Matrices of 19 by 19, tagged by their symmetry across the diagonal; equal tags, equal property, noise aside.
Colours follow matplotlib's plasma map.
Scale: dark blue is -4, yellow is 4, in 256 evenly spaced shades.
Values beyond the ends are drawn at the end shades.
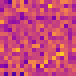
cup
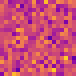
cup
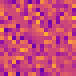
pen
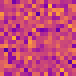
pen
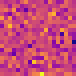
pen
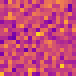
cup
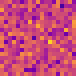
cup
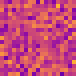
pen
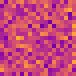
cup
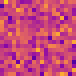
pen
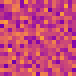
pen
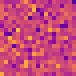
pen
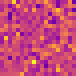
cup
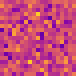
cup
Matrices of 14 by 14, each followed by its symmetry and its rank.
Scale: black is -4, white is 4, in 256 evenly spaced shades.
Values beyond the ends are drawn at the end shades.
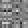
neither, rank two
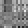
neither, rank two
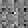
neither, rank three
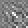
symmetric, rank three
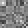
symmetric, rank three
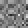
neither, rank three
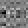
neither, rank two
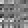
neither, rank two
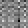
neither, rank two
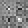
symmetric, rank three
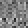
neither, rank three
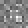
symmetric, rank three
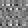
neither, rank two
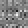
neither, rank three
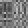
neither, rank two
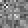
symmetric, rank three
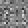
neither, rank three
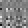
neither, rank two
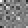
symmetric, rank three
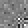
symmetric, rank three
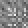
symmetric, rank three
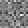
neither, rank three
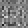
neither, rank three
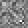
symmetric, rank three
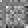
symmetric, rank three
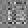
neither, rank two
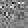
neither, rank three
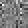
neither, rank three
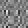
neither, rank two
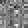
neither, rank three
